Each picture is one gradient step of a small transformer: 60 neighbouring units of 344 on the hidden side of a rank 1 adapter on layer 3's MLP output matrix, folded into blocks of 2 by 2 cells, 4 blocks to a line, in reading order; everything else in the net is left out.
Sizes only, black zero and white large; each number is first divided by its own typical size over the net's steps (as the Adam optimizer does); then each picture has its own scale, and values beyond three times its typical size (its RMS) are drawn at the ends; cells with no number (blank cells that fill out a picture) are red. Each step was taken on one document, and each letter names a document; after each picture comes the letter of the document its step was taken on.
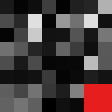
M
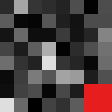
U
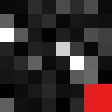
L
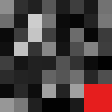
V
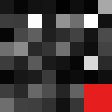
M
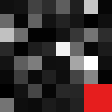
L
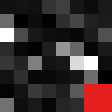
L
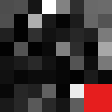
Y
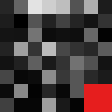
V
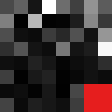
Y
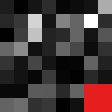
M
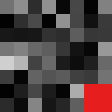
U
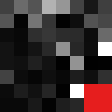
Y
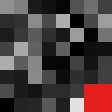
U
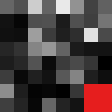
V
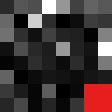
Y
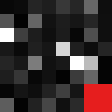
L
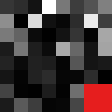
Y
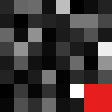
Y
